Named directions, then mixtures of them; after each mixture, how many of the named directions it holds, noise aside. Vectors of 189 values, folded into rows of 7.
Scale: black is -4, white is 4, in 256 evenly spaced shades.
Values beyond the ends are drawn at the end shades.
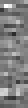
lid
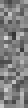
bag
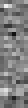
two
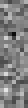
two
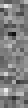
two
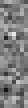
two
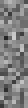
one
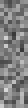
one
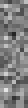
two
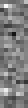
two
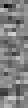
one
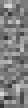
two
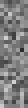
one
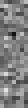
two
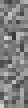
one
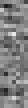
two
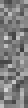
one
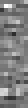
one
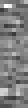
one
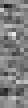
two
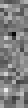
two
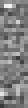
two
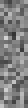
one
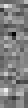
two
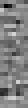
one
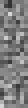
two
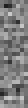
two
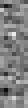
two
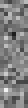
two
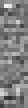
two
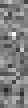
two
